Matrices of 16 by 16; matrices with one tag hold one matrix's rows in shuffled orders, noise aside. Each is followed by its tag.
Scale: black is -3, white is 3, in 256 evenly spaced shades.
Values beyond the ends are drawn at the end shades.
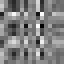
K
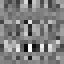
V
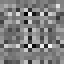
V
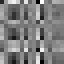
K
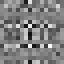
V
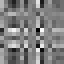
K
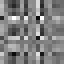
K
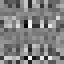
V
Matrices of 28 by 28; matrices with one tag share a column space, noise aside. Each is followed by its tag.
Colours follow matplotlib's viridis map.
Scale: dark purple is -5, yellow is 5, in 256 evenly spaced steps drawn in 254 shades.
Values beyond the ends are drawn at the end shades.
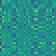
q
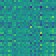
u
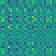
q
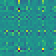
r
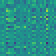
q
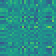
q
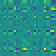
r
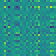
u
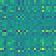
r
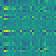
r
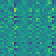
q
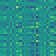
u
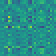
q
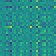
u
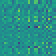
q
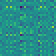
u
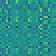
q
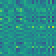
q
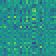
q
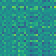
u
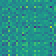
u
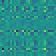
r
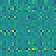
r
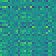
u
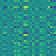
u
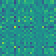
q
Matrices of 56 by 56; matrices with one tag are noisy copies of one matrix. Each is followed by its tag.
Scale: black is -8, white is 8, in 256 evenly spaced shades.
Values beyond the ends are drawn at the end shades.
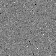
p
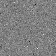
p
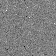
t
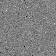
t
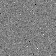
p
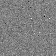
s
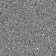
p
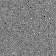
s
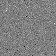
t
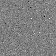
s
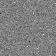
p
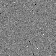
p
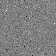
t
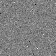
p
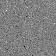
t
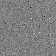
s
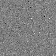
s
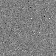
s
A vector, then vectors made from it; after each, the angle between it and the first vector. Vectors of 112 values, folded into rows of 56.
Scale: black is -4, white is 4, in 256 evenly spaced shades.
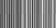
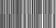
nearly parallel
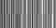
nearly parallel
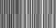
nearly parallel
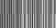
nearly parallel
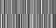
orthogonal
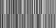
partly aligned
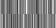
partly aligned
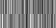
partly opposed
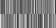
orthogonal
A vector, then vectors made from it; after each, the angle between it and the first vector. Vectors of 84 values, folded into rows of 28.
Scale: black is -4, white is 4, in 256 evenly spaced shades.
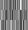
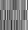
orthogonal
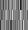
nearly opposite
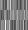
partly opposed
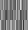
nearly parallel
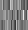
orthogonal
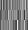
orthogonal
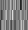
nearly opposite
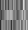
partly opposed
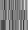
partly aligned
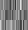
nearly parallel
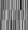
nearly opposite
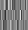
orthogonal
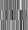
nearly parallel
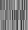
partly aligned
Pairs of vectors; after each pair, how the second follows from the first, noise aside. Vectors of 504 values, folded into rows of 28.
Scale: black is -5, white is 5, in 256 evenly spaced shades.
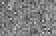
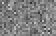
copied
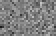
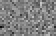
copied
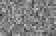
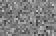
shuffled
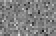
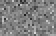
shuffled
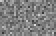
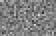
copied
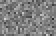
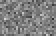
copied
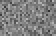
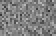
copied
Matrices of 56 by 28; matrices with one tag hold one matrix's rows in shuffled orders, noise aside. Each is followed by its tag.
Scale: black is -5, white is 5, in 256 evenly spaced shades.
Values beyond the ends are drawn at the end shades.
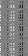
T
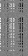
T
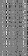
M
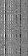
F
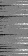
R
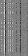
F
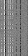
F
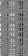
T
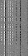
F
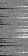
R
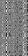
M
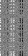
T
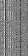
F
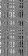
T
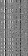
F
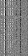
F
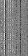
F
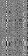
M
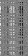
T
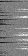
R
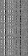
F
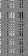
T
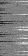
R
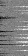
R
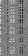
T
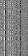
F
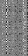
M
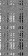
T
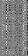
M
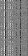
F
